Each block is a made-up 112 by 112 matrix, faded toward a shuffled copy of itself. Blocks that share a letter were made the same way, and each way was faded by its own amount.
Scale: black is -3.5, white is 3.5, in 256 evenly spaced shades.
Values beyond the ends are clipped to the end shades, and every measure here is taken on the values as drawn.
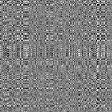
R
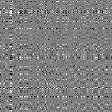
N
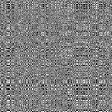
R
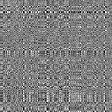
R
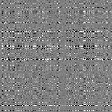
N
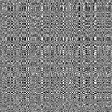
R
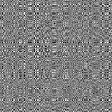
R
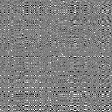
N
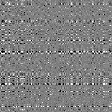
N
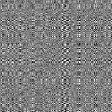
R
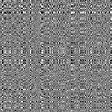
R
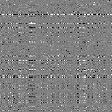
N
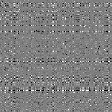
N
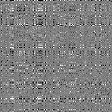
N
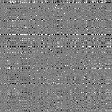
N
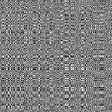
R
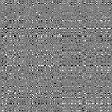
N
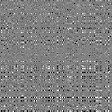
N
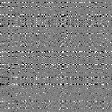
N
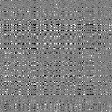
N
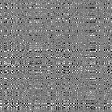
N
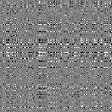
N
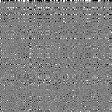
N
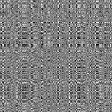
R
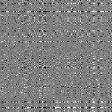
N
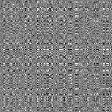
R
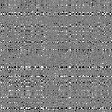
N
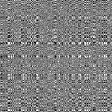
R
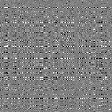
N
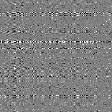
N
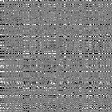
N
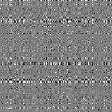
N
